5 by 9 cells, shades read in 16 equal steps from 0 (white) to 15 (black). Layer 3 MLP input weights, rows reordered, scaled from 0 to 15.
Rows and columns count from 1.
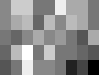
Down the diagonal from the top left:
7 5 7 8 7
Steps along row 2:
down down up down up down up up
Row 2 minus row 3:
-1 -4 -3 4 -3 1 -4 -5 3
